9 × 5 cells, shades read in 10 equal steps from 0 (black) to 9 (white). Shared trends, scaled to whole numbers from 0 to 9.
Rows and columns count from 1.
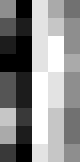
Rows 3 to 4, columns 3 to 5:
8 9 5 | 8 9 6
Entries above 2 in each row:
4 4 3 3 4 4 4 4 3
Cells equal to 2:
2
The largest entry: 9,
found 6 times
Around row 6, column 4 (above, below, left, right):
8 7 9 5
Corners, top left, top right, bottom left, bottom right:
5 4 2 5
